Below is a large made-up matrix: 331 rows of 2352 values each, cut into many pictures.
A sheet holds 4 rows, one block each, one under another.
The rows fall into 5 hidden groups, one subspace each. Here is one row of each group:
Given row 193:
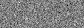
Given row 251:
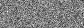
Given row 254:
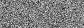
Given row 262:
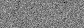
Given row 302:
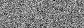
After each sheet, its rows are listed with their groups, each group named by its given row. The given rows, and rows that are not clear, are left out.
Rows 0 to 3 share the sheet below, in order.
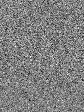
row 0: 302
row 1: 262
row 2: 262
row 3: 254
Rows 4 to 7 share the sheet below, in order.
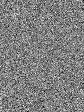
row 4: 262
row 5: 254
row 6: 251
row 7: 262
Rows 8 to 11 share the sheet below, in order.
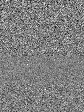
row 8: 262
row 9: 251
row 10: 262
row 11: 262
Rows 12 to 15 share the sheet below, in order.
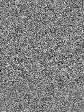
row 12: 254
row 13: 254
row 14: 262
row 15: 254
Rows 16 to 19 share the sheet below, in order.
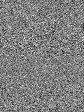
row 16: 251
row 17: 302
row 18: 193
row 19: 251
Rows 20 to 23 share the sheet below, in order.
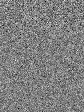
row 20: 262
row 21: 193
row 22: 193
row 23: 254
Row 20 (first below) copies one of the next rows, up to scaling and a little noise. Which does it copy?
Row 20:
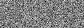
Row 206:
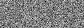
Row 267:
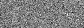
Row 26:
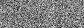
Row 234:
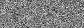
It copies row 206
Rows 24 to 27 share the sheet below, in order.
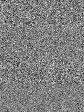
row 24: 251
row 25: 262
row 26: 262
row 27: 302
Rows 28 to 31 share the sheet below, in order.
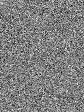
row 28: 254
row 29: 262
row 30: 302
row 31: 262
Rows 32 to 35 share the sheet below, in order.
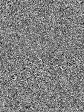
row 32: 251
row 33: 254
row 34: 254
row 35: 251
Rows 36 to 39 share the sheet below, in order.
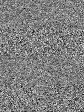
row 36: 262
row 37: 254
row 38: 254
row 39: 251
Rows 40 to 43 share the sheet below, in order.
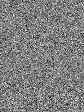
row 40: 193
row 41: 262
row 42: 254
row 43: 193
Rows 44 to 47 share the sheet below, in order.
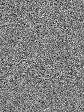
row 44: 262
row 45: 193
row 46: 302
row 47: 262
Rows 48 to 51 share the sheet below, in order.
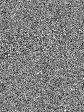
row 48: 262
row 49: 262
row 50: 302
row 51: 302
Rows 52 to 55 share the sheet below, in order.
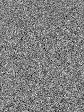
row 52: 302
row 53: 193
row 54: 193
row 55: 302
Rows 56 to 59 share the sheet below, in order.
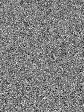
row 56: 251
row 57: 302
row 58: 254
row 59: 262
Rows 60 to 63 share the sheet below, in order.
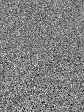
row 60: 254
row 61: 262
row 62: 251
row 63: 262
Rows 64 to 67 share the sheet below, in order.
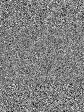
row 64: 262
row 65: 302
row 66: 251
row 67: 193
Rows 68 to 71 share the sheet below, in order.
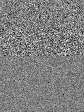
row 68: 193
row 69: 302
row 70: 193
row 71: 251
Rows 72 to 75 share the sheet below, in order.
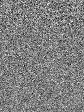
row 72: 193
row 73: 262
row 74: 302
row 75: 251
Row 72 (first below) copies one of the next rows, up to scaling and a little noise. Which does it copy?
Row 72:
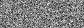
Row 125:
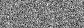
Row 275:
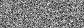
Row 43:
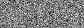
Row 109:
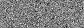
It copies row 275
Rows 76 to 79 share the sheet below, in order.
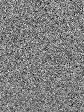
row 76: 193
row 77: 251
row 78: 254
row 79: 302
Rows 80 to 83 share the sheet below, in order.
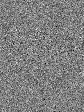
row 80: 254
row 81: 193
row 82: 254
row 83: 254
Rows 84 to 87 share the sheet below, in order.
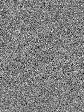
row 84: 262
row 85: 251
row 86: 251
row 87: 262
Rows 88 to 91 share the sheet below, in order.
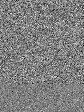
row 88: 262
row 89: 251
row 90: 251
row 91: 251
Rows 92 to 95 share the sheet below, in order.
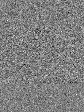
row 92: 193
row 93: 193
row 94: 262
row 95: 254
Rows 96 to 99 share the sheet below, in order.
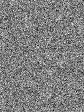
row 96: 193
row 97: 251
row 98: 262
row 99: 251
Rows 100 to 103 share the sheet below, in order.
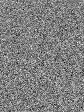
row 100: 302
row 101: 262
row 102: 254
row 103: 251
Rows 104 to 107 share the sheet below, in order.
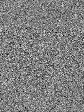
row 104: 262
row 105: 262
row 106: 254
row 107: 254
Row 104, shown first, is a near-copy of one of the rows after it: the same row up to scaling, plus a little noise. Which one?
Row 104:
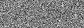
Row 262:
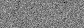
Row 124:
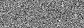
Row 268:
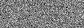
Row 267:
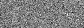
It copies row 124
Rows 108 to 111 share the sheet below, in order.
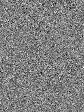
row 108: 254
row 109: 193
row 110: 302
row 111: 254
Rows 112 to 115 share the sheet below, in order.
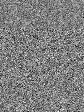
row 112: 251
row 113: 251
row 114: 193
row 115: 302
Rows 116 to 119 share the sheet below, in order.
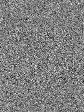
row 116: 193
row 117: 254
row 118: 302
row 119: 302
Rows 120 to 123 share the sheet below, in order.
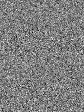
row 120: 193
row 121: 251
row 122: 302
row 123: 254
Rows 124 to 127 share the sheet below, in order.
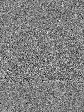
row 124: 262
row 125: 193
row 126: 251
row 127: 254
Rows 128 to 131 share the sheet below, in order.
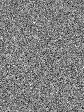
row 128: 193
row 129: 251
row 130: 302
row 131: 262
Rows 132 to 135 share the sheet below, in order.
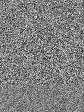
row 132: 193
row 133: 251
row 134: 262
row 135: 302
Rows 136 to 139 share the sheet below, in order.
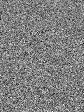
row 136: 254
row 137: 254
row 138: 254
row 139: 262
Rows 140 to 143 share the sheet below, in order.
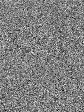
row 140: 302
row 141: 251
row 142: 302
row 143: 262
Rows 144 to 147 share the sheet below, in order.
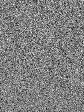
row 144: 254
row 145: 251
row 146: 193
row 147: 254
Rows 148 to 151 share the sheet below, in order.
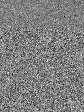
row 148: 251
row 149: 251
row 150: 193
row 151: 193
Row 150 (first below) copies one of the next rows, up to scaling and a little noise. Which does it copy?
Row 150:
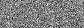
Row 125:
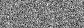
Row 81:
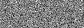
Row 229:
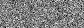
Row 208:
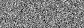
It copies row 125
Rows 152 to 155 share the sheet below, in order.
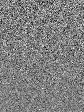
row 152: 251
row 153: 262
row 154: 254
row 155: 254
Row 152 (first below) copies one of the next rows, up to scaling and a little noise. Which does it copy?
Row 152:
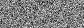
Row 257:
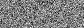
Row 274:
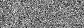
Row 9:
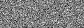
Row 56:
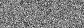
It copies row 257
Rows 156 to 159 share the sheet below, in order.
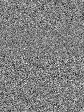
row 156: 254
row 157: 193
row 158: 251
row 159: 251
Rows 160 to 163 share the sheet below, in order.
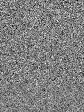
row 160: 262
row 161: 262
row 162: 254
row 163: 302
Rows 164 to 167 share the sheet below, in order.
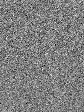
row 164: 251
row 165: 193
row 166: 262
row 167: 254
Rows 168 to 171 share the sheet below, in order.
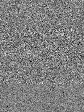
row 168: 254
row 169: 262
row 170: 254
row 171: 302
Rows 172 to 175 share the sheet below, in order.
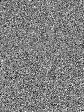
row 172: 262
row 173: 254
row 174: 251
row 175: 251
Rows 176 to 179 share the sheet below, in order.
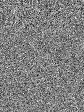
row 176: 251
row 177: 254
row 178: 251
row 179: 302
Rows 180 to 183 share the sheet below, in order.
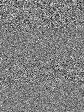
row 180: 262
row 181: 254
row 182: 262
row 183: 302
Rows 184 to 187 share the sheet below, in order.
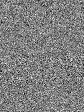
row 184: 251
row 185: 251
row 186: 254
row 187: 302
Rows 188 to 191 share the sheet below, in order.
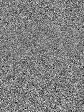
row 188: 254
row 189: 251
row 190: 302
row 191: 254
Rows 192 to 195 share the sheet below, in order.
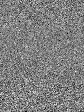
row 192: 254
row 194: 251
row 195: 251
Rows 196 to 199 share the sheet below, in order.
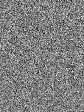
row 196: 262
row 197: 251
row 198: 193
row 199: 254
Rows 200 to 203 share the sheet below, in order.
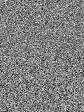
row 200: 262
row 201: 254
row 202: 254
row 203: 302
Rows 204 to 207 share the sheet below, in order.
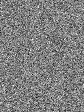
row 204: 262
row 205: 302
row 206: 262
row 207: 302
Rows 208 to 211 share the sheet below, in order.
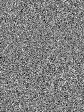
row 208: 193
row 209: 254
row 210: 302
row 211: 254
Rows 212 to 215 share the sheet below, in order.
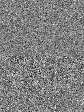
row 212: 262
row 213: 193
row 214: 193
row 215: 254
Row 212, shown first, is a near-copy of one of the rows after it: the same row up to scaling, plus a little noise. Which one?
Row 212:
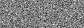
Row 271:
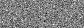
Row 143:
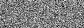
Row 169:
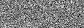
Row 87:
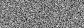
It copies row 271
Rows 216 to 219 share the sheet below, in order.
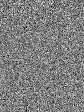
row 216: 251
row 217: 262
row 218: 251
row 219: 193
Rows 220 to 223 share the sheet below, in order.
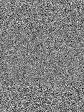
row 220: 254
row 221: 302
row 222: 262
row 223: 254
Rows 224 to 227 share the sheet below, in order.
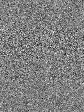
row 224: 254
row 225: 302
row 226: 251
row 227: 193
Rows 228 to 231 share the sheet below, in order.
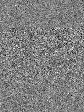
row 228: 251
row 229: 193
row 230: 193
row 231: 193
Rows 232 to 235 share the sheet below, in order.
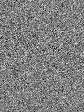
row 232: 262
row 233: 251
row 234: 262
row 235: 262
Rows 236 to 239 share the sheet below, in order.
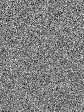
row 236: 302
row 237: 193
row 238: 193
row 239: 254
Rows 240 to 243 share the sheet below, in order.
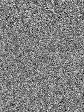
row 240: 254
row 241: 251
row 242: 251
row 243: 302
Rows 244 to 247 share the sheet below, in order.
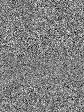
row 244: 193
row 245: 193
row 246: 262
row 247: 193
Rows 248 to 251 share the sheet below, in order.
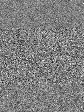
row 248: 302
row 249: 262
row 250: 254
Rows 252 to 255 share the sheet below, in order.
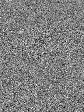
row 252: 302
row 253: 251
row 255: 302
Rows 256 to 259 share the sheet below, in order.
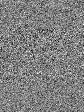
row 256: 254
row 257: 251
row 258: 302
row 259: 302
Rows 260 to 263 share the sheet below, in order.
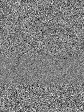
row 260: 251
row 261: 254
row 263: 251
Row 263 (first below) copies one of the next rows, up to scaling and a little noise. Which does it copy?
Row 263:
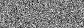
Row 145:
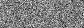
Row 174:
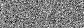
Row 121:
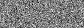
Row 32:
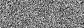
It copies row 121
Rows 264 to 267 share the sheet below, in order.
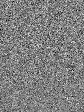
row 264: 302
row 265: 302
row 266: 193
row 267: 262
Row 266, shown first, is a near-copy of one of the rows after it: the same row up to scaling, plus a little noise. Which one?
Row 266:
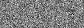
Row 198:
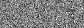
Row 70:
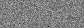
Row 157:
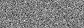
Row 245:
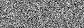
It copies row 198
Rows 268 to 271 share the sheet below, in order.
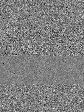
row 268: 262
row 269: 262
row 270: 193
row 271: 262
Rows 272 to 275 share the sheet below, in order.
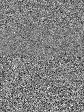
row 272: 262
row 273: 302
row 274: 251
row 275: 193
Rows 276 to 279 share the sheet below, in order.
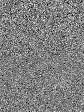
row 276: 193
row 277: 254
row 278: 302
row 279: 254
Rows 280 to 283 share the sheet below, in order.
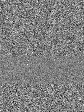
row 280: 251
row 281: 193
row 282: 262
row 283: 254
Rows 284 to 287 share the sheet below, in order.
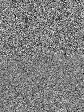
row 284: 193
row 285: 302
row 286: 251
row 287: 302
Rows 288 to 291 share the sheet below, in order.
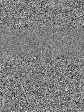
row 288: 254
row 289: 254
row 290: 302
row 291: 251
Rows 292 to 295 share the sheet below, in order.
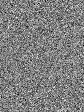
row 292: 193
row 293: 251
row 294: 251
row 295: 302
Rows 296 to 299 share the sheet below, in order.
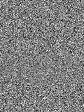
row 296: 302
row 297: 262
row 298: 262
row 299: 262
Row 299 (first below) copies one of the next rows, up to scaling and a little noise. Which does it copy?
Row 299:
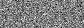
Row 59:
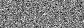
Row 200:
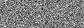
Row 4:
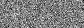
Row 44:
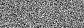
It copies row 59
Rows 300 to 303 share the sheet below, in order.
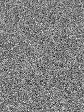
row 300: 251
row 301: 254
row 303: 302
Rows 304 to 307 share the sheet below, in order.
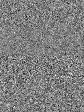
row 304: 193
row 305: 302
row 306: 302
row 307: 302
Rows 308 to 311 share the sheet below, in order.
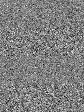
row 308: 302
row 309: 193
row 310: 193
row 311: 254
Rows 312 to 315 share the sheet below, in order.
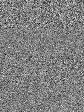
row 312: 262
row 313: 262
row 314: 262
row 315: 302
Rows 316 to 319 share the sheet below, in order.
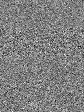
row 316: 254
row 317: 302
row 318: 302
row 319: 193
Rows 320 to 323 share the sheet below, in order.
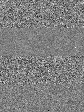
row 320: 302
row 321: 193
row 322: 254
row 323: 193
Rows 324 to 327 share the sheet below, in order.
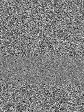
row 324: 254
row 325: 262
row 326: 254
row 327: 302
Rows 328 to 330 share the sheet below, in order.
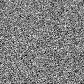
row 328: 302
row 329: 251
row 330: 251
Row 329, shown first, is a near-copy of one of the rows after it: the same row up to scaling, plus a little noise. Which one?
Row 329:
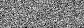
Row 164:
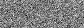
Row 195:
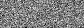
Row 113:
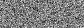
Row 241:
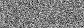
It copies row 195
